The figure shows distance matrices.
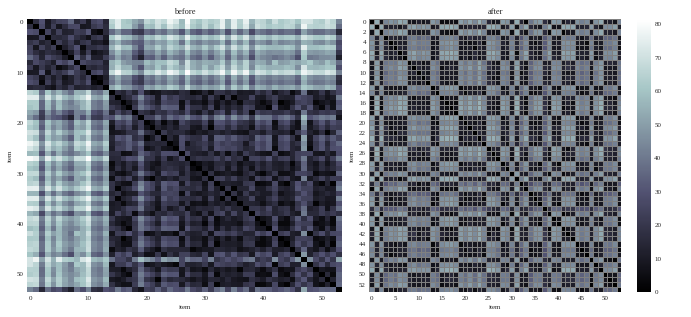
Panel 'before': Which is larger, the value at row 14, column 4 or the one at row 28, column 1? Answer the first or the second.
the second
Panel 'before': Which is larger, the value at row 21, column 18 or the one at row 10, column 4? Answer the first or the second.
the second
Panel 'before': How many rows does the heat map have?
54
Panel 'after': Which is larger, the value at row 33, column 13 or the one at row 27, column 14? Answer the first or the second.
the first
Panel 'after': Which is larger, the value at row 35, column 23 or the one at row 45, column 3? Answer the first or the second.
the first
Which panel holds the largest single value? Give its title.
before
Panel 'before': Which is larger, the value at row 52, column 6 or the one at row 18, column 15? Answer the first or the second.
the first
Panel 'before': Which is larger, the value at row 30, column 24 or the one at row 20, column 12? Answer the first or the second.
the second
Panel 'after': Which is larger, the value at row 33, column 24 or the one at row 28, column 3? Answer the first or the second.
the first
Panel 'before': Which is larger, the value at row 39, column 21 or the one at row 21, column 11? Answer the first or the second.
the second
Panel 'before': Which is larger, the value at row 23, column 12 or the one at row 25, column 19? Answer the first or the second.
the first
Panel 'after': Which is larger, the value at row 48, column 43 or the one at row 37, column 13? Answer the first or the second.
the first
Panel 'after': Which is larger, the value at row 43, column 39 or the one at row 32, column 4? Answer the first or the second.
the first
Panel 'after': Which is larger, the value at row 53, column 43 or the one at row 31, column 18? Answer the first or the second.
the second
